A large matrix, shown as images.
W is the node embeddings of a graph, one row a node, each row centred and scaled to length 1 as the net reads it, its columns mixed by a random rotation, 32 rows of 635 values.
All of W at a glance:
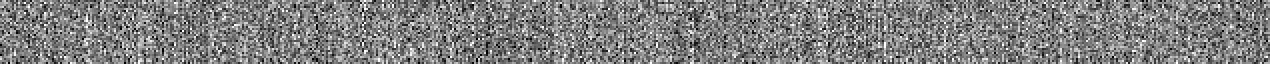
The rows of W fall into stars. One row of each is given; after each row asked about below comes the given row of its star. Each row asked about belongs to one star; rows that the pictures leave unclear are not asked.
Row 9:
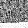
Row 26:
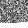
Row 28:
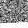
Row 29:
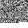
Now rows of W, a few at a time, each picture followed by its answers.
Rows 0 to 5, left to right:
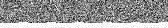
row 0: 28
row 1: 9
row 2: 28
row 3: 28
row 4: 26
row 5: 26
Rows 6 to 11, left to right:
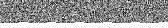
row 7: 9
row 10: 9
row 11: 26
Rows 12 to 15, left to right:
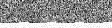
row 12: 9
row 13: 9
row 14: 9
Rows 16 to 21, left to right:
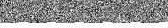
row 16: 26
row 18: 29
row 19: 29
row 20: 26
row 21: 9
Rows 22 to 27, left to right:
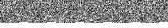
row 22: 9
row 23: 9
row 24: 26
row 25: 26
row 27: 26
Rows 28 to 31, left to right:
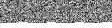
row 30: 29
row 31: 26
